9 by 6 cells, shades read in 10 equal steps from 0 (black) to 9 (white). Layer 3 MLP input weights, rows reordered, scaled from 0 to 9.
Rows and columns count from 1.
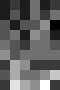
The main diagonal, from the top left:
1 3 3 5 4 4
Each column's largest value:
5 8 6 5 9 7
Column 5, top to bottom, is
1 2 5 4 4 4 2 5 9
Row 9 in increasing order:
2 2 5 6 8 9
